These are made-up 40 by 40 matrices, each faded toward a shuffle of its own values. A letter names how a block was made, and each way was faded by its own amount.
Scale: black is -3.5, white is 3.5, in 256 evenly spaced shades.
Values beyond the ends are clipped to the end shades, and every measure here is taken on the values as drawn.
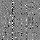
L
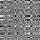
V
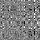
L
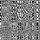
V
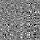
L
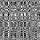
V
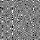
L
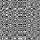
V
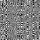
L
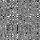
L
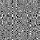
L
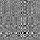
V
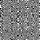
L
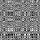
V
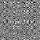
L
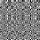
V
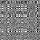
V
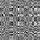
V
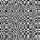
V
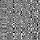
L
